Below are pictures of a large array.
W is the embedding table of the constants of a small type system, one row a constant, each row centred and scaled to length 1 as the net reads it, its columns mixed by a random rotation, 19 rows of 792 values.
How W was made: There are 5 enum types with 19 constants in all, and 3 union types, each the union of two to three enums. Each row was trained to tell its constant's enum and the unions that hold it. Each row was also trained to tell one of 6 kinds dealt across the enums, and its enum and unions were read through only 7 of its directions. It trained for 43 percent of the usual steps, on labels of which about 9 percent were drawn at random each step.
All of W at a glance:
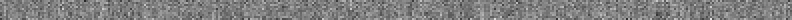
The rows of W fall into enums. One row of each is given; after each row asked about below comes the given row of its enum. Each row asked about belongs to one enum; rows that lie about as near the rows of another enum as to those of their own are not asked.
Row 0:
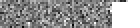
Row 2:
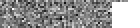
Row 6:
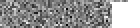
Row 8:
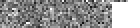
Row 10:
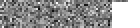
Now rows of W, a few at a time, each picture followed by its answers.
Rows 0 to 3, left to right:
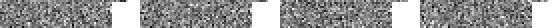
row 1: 0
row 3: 8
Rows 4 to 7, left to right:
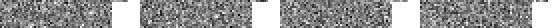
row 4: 10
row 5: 0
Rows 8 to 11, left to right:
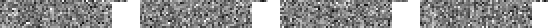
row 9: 0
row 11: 8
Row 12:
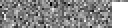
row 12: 8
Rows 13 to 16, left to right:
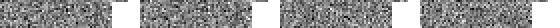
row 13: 6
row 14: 6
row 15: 8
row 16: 0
